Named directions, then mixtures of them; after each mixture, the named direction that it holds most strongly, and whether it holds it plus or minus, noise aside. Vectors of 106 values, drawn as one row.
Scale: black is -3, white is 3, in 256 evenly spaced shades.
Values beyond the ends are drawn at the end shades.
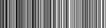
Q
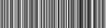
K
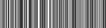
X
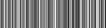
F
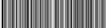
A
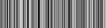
X, minus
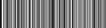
A, minus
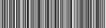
X, minus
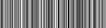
K, plus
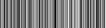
F, minus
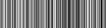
F, plus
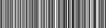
F, plus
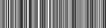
X, plus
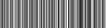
K, plus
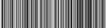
A, plus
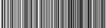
K, plus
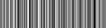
K, plus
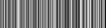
F, plus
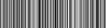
F, minus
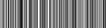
X, plus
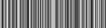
A, plus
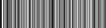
A, minus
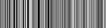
X, minus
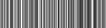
K, plus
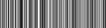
X, plus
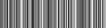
X, minus
